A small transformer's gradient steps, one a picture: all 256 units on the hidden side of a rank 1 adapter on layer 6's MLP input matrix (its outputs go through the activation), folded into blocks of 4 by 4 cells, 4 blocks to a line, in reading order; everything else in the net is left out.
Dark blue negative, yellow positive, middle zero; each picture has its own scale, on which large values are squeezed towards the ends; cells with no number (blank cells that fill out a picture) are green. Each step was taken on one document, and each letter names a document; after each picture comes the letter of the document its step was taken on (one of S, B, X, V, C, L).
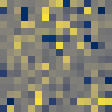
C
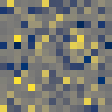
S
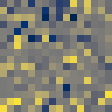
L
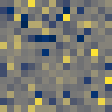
L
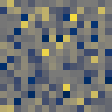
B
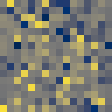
S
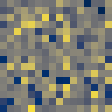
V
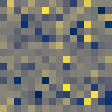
C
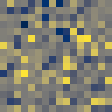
S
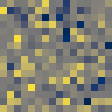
S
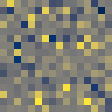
C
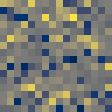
L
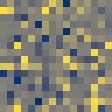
S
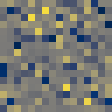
C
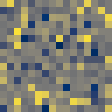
L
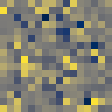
S
